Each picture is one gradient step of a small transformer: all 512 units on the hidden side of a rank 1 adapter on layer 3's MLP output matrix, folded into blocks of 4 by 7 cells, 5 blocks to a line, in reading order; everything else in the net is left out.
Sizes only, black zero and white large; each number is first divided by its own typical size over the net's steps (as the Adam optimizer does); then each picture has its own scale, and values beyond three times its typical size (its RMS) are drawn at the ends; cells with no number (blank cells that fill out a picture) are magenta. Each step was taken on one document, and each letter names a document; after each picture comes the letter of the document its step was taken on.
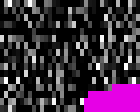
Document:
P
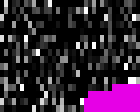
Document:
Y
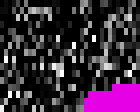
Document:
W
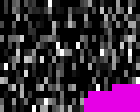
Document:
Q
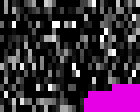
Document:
P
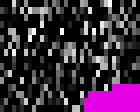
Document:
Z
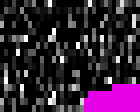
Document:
Y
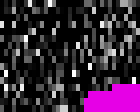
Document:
Y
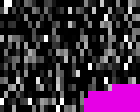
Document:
P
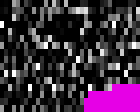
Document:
W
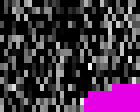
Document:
Q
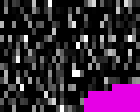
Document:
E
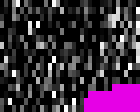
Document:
W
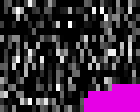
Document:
P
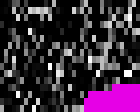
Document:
W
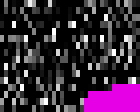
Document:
E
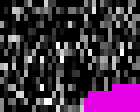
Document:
Q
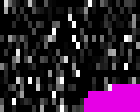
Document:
E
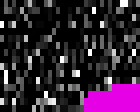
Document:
Y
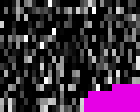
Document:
Q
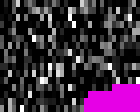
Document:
W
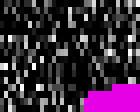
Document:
P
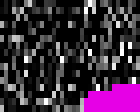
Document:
Q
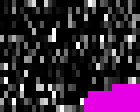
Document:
E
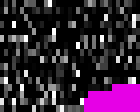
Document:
Y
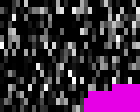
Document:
Z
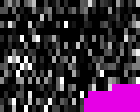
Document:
P
